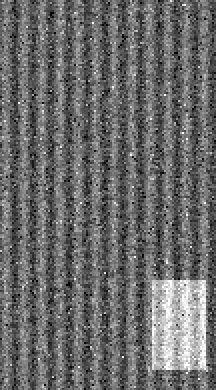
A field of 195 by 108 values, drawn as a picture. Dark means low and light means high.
Stripes: upright, repeating 12 times. Mirror symmetry: none. Ninth with the highest average: bottom right. Odd patch: higher, in the bottom right.
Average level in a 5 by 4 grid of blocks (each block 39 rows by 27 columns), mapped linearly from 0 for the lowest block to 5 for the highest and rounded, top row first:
0000 | 0000 | 0000 | 0013 | 0015
